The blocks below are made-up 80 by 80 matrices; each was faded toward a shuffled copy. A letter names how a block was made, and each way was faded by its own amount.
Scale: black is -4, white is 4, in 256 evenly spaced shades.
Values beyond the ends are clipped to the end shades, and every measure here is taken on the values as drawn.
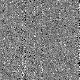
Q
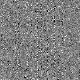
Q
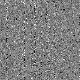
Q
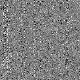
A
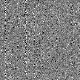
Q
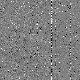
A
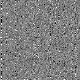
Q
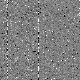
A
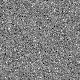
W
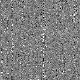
Q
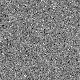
W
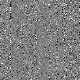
A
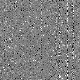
A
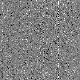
A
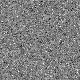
W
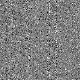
Q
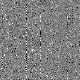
A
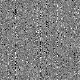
Q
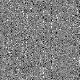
Q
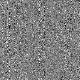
Q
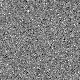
W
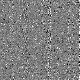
A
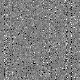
A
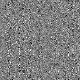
Q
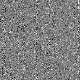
Q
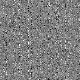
Q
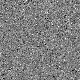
W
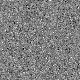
W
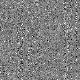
Q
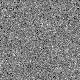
W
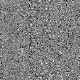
Q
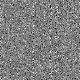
Q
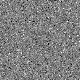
W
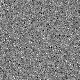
W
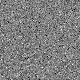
W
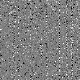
A
